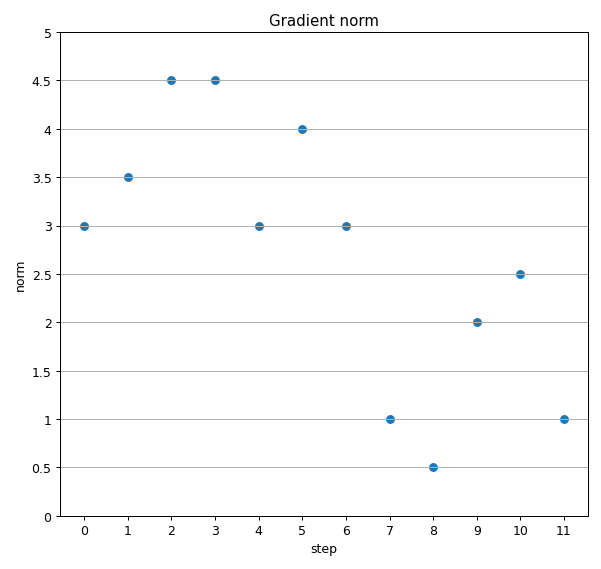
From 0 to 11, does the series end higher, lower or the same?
lower
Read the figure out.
Title: Gradient norm
x-axis: step, ticks 0 1 2 3 4 5 6 7 8 9 10 11
y-axis: norm, ticks 0 0.5 1 1.5 2 2.5 3 3.5 4 4.5 5
Values:
3 3.5 4.5 4.5 3 4 3 1 0.5 2 2.5 1
